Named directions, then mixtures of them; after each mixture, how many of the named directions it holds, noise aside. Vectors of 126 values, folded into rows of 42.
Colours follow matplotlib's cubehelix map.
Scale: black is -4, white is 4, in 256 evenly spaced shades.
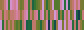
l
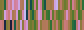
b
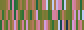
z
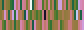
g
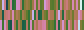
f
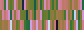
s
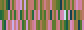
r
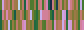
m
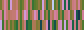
one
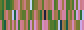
three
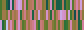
two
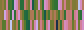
two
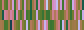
three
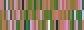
one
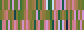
two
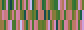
three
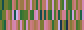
three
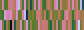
two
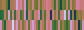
one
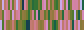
three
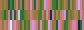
three
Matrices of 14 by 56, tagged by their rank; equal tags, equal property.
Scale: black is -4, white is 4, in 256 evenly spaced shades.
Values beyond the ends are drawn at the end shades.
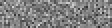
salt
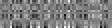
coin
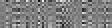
coin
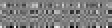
coin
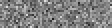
salt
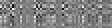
coin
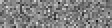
salt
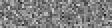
salt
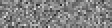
salt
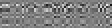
coin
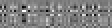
coin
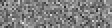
salt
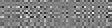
coin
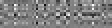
coin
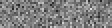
salt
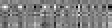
coin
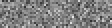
salt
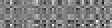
coin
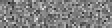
salt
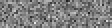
salt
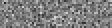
salt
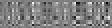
coin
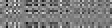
coin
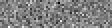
salt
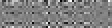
coin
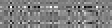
coin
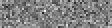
salt
